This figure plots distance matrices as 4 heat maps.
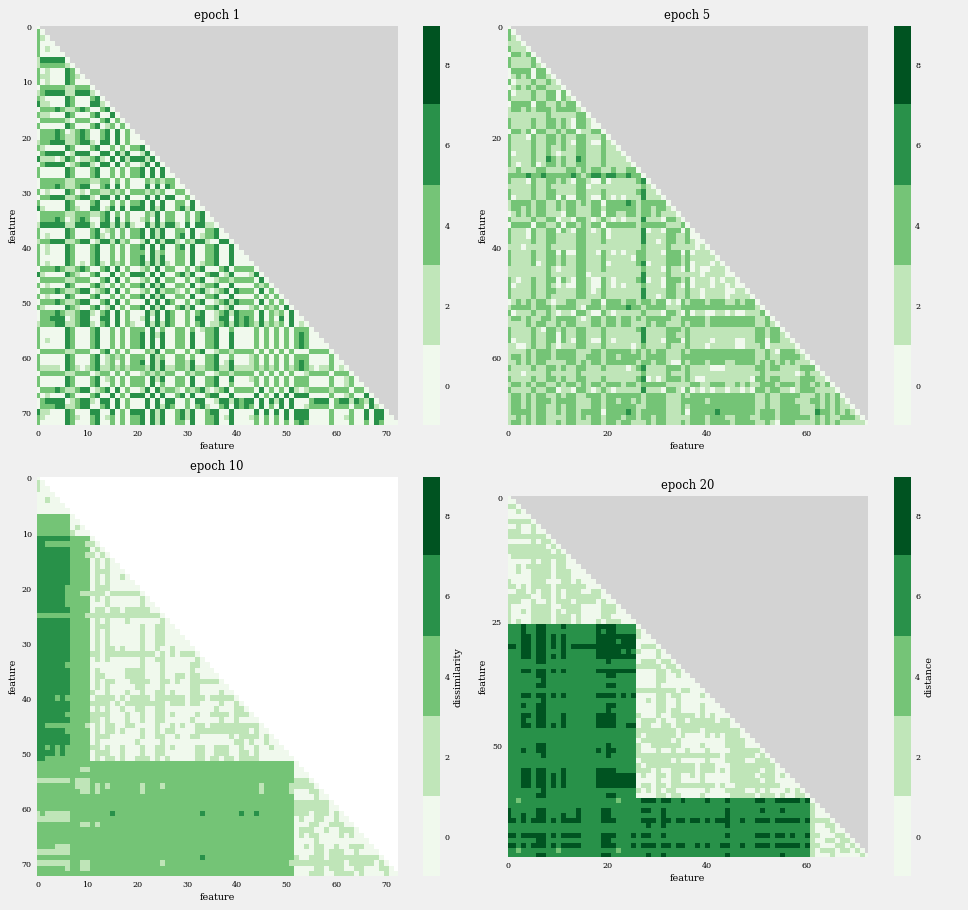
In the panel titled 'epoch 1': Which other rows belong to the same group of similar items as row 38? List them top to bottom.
1, 2, 3, 4, 5, 8, 9, 10, 13, 14, 16, 18, 22, 24, 26, 27, 30, 32, 33, 37, 40, 41, 42, 43, 45, 47, 49, 51, 55, 56, 57, 58, 60, 61, 62, 64, 65, 67, 70, 71, 72
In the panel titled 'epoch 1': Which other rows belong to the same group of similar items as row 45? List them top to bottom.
1, 2, 3, 4, 5, 8, 9, 10, 13, 14, 16, 18, 22, 24, 26, 27, 30, 32, 33, 37, 38, 40, 41, 42, 43, 47, 49, 51, 55, 56, 57, 58, 60, 61, 62, 64, 65, 67, 70, 71, 72
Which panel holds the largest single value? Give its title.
epoch 20
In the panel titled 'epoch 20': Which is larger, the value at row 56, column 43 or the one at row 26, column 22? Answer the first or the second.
the second
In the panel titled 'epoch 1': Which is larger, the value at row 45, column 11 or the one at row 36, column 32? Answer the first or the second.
the second
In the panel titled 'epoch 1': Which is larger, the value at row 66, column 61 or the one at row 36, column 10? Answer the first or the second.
the second
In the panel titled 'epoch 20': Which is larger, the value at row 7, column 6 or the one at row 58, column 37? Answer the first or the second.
the second
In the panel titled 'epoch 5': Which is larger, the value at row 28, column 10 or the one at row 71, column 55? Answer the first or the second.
the second
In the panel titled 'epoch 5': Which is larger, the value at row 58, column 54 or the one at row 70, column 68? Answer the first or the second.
the second
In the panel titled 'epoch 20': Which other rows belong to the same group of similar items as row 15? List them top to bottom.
0, 1, 2, 3, 4, 5, 6, 7, 8, 9, 10, 11, 12, 13, 14, 16, 17, 18, 19, 20, 21, 22, 23, 24, 25
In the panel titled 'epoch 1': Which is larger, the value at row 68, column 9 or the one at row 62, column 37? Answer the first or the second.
the first
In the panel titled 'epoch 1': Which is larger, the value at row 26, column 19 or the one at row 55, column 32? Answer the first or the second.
the first
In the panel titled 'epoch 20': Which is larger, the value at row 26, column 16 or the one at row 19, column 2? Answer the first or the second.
the first
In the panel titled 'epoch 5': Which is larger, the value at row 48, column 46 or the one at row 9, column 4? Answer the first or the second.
the second
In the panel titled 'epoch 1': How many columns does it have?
73
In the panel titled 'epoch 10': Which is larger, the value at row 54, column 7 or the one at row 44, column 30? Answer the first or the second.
the first
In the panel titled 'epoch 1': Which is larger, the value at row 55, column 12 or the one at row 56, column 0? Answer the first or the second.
the first
